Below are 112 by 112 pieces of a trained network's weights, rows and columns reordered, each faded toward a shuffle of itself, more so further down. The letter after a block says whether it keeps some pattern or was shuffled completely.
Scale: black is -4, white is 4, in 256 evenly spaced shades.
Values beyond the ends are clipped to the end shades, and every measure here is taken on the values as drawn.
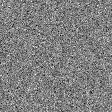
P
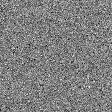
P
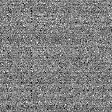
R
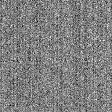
R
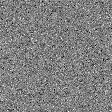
P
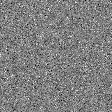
P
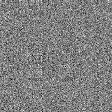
R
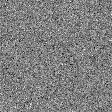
P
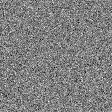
P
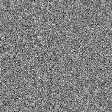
R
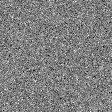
P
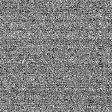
R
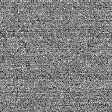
R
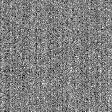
R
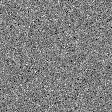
P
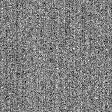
R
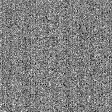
R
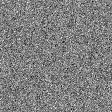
P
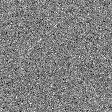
P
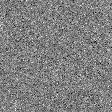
P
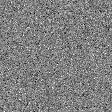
P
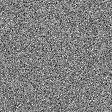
P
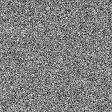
P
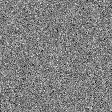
P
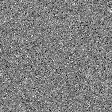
P
